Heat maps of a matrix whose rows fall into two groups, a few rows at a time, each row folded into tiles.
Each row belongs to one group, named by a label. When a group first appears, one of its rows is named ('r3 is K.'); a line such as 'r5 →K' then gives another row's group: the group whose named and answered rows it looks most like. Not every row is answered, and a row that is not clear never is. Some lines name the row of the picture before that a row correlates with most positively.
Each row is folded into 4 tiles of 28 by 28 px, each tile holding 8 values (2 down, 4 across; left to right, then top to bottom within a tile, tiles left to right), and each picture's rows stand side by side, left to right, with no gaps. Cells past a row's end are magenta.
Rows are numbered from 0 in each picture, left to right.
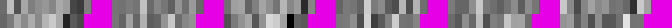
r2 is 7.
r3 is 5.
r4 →5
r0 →7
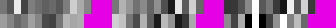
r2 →5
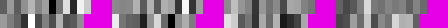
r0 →5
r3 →5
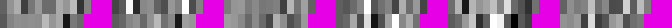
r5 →5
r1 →7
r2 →5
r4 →7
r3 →5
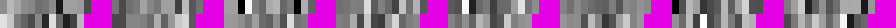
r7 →7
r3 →5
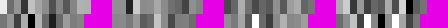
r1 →7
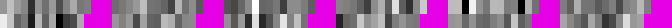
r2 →5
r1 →5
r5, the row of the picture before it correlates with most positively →2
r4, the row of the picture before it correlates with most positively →1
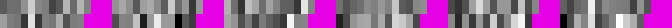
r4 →5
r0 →5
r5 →5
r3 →5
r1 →7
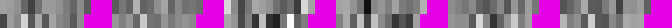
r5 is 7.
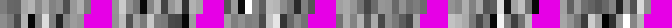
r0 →7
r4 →5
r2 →7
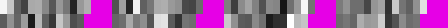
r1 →7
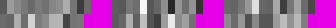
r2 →5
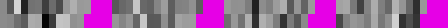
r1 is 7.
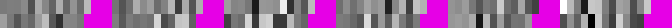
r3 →5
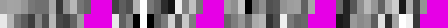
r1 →5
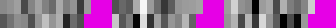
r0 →7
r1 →5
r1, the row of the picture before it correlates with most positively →1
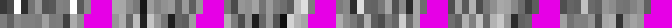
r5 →7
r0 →7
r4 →7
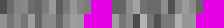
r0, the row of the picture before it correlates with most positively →5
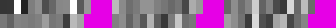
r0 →7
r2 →5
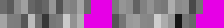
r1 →7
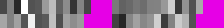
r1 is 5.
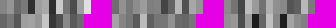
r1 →5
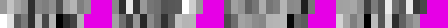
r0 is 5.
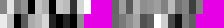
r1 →7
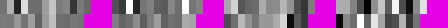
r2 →7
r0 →7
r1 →7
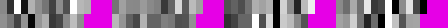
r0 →7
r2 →5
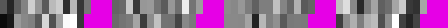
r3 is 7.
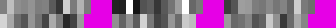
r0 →5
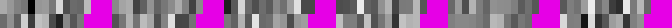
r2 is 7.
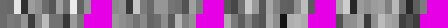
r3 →7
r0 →7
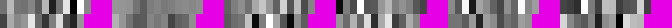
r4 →7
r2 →7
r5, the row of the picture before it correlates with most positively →2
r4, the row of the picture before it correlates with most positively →0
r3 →7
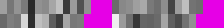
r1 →5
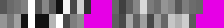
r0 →5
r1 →5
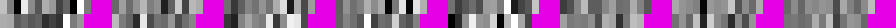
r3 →5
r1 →5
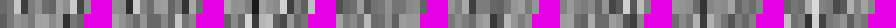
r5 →5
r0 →7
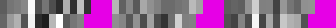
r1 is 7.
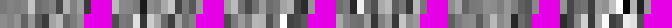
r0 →5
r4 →7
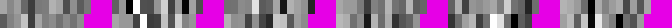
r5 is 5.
